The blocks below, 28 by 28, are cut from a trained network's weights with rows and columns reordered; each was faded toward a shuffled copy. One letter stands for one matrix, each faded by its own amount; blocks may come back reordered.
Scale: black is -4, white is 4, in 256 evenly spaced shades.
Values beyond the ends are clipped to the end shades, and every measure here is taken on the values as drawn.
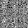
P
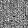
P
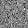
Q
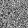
Q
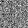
P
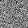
Q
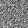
Q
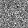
Q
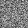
Q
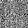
P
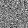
Q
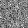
Q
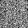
P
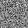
Q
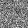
Q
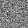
Q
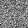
Q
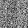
P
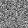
Q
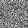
Q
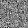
Q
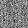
P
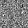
Q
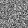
Q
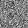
Q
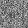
P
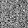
P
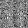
P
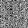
P
